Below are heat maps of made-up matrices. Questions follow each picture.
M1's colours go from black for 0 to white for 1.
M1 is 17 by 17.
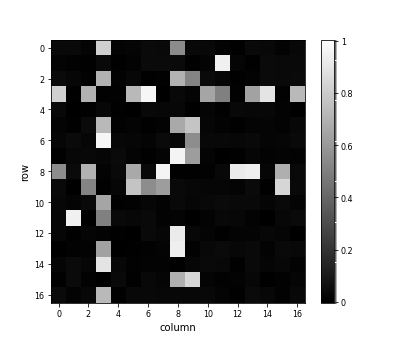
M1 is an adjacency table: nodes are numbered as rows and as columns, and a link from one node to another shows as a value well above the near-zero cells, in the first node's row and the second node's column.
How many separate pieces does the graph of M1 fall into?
2
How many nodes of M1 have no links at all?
1
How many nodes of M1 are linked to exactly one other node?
5
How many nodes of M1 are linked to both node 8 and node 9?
4
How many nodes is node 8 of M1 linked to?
7
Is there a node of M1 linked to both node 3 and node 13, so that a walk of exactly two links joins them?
no
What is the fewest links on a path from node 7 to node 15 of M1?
2
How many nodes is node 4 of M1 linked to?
0
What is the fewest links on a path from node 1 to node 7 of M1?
5
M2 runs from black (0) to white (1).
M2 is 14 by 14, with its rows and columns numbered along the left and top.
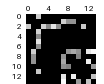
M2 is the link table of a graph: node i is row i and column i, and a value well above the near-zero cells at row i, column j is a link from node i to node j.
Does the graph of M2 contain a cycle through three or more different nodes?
yes
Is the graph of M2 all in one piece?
no
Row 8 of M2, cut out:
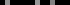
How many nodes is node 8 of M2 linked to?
3
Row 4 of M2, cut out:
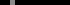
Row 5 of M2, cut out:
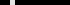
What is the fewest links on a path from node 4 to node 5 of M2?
2
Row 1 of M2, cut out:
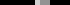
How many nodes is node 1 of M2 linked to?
3
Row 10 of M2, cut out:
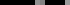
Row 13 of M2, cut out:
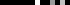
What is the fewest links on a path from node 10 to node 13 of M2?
1
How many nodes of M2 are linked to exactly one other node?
6
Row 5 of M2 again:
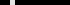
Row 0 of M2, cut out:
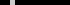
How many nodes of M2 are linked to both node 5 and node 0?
1
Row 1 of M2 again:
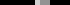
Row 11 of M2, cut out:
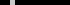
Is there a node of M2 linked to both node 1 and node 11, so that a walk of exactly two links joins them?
no
